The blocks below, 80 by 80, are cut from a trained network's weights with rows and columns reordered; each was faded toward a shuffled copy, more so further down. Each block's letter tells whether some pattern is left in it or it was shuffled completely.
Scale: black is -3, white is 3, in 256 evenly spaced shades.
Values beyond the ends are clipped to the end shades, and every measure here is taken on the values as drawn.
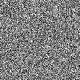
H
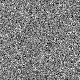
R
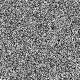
R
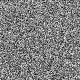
R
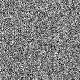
H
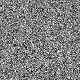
H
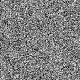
H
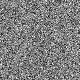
R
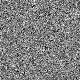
R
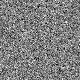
R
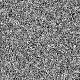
H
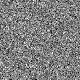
H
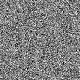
H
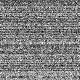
H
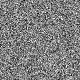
R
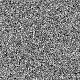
R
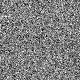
R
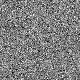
R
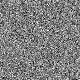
H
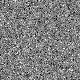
R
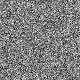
R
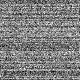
H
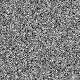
R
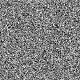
H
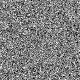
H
